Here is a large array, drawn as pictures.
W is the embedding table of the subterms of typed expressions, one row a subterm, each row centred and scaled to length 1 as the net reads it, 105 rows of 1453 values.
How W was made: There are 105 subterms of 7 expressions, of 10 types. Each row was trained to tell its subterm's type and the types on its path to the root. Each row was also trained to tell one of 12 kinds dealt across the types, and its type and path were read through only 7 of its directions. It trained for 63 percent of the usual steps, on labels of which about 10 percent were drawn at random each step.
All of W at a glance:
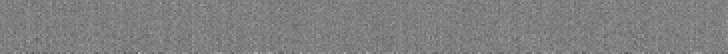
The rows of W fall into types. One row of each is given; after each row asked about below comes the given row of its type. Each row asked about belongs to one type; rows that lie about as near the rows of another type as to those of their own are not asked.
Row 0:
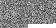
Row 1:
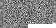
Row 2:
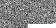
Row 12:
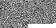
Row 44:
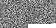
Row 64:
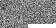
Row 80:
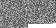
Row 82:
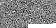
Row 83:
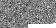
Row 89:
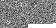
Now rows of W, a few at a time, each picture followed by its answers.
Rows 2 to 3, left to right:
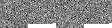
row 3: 64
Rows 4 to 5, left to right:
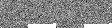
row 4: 1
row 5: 0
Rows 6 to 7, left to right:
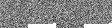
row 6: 2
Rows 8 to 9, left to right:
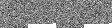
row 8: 1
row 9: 89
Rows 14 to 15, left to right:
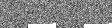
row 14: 83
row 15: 83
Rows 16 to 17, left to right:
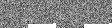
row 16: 0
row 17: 44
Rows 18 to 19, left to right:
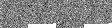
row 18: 0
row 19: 80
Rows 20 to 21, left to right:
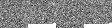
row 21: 83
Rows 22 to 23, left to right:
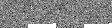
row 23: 64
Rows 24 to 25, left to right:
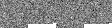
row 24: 89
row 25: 44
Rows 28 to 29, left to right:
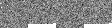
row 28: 0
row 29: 83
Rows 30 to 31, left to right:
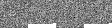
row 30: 82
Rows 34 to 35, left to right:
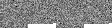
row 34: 12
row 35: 82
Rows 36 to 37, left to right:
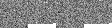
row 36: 12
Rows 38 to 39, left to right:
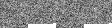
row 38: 89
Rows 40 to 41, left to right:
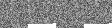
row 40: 0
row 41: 1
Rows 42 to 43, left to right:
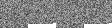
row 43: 44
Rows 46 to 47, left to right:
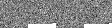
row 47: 64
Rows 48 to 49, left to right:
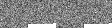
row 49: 82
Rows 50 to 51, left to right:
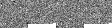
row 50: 80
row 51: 83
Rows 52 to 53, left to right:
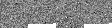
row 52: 64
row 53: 2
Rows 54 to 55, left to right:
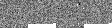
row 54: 44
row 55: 1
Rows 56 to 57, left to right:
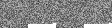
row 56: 89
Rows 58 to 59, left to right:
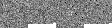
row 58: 89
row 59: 82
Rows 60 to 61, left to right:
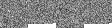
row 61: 44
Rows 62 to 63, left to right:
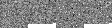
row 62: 12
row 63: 83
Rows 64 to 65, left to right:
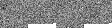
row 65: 64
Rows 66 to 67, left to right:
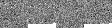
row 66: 2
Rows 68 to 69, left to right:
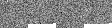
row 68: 64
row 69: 80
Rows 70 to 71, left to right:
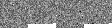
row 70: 89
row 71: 82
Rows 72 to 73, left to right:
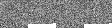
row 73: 44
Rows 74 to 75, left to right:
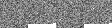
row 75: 89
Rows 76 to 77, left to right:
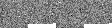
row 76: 12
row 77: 1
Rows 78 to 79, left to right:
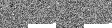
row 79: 83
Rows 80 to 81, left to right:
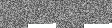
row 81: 44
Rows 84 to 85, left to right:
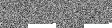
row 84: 0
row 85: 89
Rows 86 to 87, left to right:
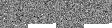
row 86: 64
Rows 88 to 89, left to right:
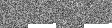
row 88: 64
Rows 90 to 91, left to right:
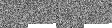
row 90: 44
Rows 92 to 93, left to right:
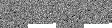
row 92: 83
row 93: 2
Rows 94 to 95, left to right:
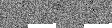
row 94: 12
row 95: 64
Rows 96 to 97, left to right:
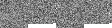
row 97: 89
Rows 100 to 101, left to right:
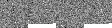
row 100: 1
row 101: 44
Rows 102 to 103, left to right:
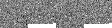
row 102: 12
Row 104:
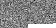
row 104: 82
